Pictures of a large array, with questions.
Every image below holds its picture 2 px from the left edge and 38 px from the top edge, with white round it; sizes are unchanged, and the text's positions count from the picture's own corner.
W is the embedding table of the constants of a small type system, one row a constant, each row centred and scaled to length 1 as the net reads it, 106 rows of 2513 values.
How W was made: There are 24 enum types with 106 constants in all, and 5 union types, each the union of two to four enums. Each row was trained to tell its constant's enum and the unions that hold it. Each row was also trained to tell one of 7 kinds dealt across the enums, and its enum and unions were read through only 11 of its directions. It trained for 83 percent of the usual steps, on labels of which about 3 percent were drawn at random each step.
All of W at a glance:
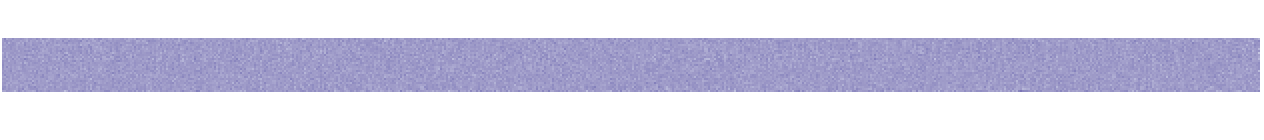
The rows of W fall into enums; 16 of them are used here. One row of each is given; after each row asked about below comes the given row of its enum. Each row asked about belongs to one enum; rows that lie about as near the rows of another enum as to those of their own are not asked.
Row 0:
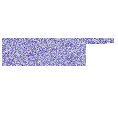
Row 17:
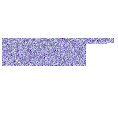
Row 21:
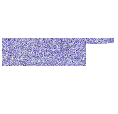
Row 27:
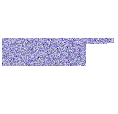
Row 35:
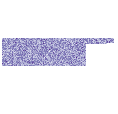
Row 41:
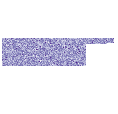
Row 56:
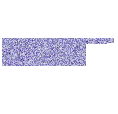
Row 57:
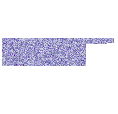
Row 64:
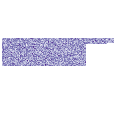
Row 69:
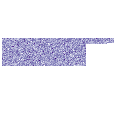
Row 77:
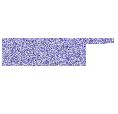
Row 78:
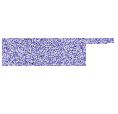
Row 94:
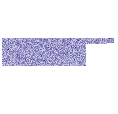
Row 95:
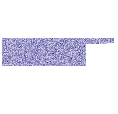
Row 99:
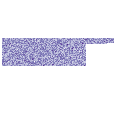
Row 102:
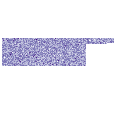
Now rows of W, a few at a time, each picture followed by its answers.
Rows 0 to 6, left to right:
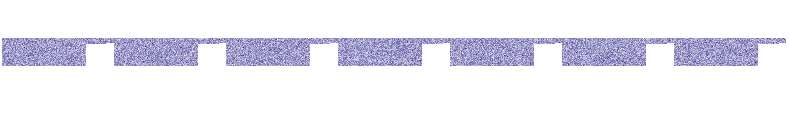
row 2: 95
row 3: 21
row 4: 78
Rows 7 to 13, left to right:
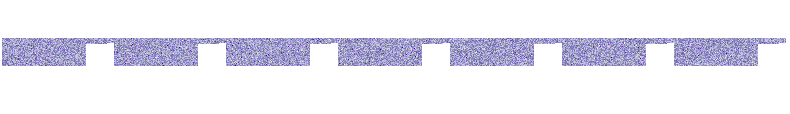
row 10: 99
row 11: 94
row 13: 102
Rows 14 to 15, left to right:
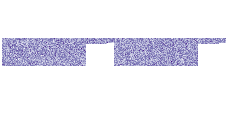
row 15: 78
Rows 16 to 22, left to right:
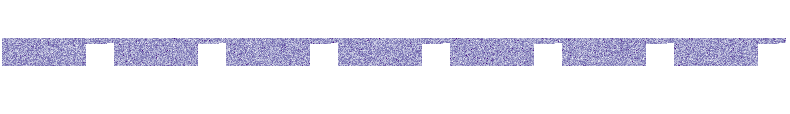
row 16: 78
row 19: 0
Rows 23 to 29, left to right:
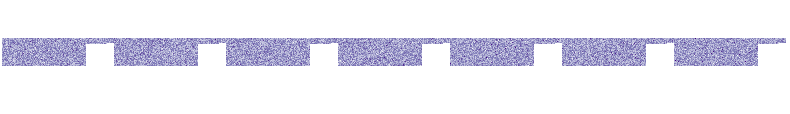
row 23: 94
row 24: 78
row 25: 99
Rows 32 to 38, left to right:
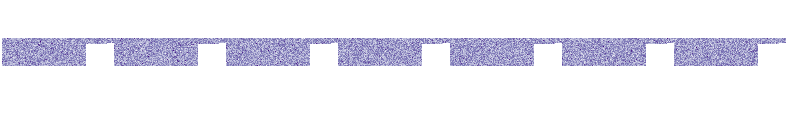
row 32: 69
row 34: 41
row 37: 69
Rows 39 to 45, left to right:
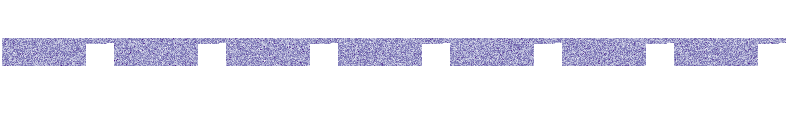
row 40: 41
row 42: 99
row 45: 35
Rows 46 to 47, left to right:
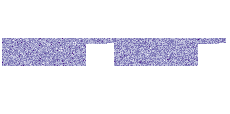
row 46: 69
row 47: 99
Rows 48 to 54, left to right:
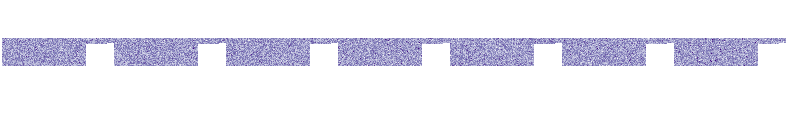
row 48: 56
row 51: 17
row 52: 41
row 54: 17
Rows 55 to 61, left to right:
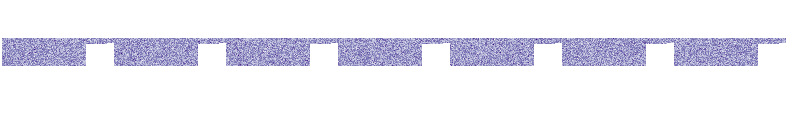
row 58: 99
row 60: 56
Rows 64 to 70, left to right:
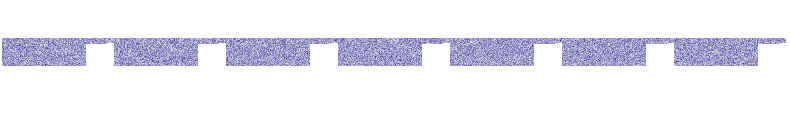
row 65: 0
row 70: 57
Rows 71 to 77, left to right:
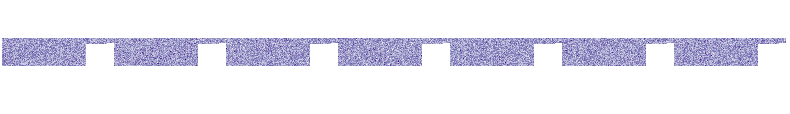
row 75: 94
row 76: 17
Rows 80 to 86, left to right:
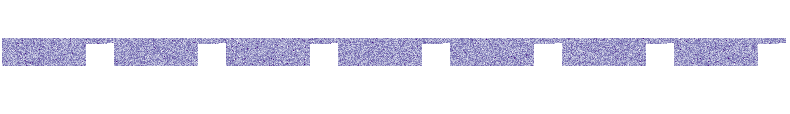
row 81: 35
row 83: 94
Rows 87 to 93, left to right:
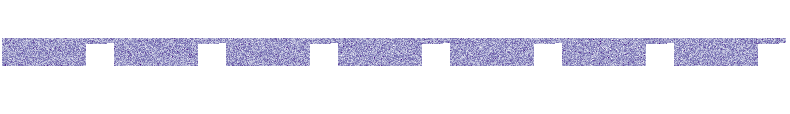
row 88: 94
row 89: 35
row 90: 0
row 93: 78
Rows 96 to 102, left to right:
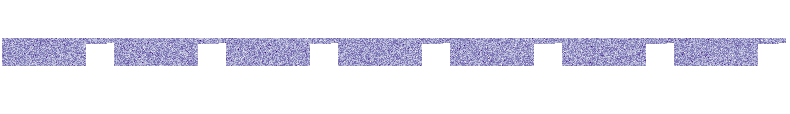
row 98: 17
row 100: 17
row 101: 0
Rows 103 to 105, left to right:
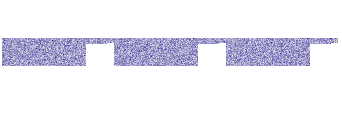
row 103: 69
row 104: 0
